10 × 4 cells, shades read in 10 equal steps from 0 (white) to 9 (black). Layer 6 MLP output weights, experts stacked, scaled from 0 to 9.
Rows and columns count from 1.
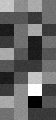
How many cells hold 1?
0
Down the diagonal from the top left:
2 6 3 5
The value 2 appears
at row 1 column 1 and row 7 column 3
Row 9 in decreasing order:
9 6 4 3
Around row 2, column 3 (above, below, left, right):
3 3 6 5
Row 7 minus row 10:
3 2 -5 -3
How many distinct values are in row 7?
4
